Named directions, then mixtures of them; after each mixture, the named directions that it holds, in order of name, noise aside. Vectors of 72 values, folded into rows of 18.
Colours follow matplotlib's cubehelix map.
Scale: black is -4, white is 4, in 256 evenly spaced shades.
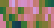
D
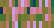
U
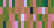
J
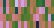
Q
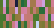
Q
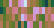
D, J, U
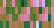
Q, U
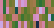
Q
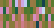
J, Q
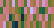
D, J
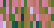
D, J, Q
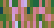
J, U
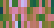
J, U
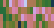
D, J, U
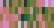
D, J, Q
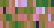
D, J, Q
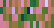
J, Q, U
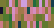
D, U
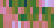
D, J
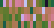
D, J
